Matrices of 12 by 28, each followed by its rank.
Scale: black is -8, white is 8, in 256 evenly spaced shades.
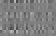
two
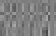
two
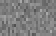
full rank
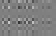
one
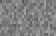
full rank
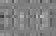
two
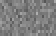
full rank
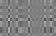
one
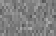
full rank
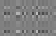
one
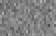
full rank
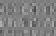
two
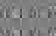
two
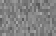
full rank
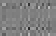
two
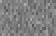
full rank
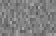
full rank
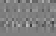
two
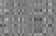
two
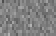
full rank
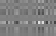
one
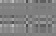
one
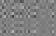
two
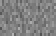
full rank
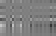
one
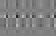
one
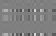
one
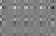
one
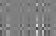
one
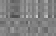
two
